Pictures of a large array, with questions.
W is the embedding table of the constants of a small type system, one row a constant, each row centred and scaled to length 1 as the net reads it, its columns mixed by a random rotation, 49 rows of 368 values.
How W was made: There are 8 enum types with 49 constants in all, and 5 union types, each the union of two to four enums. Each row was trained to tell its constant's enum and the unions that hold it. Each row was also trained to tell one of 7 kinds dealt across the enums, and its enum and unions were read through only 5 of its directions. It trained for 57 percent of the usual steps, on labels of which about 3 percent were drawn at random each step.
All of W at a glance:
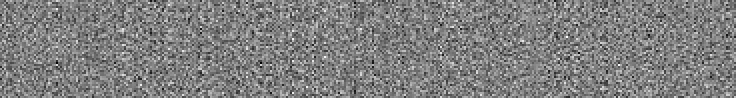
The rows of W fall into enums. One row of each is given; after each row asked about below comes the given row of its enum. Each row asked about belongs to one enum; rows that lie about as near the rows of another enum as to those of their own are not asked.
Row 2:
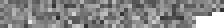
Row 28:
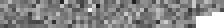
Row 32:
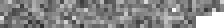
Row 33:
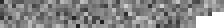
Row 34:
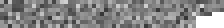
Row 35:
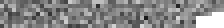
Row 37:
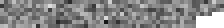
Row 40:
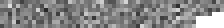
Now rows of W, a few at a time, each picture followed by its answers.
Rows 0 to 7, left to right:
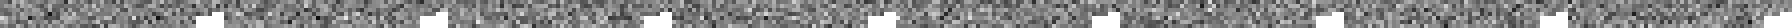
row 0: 35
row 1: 33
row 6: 33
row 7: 2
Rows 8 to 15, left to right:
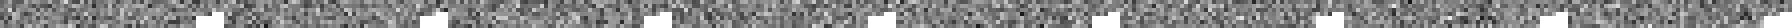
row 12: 37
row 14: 35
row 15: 2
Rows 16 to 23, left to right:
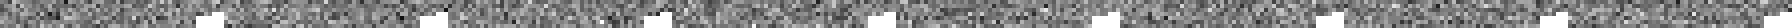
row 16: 35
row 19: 2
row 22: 37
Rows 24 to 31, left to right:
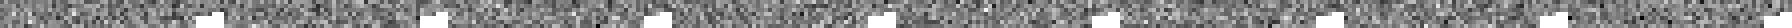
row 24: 2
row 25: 37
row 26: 32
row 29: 32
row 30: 2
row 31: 33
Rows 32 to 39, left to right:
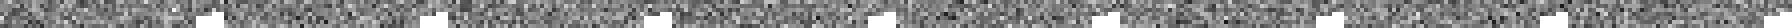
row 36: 35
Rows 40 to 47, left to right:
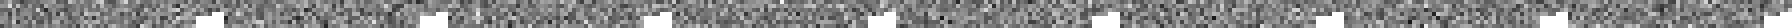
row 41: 33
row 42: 2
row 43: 37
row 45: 40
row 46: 33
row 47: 37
